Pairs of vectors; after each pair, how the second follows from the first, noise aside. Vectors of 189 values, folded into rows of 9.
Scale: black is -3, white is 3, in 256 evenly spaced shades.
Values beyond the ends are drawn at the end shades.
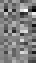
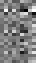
negated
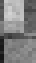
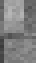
shrunk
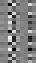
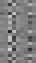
shrunk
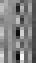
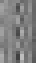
shrunk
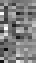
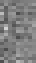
shrunk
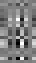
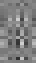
shrunk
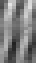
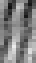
negated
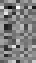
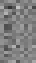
shrunk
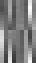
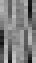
negated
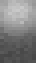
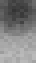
negated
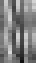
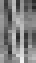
negated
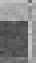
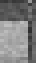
negated
